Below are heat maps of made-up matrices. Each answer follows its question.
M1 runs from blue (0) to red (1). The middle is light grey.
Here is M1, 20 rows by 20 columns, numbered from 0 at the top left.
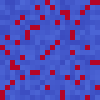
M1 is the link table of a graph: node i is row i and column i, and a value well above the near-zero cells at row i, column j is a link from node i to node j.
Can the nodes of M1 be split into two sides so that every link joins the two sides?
yes
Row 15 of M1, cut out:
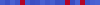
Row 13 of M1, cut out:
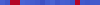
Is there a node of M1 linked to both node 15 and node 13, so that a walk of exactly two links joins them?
no
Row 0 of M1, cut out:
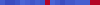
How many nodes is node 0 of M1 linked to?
3
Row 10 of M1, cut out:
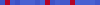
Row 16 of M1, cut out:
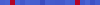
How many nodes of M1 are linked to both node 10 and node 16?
0
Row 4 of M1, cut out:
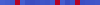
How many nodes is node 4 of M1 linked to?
3
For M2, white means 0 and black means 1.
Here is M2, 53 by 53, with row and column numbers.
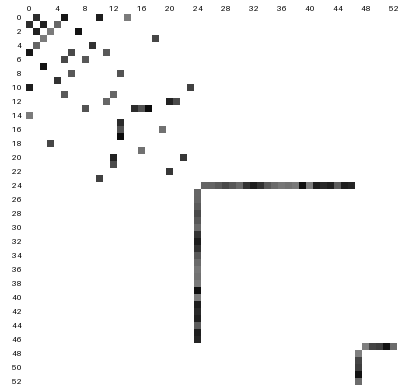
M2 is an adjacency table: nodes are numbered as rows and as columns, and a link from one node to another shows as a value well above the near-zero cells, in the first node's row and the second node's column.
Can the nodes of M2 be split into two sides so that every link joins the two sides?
yes
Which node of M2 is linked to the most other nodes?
node 24
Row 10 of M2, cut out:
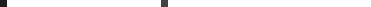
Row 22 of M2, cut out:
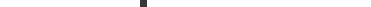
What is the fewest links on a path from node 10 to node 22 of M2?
6
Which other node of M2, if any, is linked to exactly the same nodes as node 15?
node 17
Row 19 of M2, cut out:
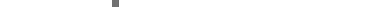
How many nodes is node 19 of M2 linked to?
1
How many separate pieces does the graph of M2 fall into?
3
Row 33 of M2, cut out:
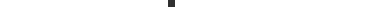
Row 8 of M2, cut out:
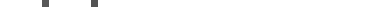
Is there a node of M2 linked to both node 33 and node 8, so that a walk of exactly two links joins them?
no
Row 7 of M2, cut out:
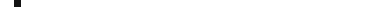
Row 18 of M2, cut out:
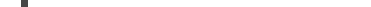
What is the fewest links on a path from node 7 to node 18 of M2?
3
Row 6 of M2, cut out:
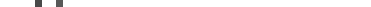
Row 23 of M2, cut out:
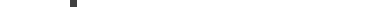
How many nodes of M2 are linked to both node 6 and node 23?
0
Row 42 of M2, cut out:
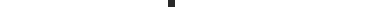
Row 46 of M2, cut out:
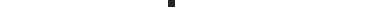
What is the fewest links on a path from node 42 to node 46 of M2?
2
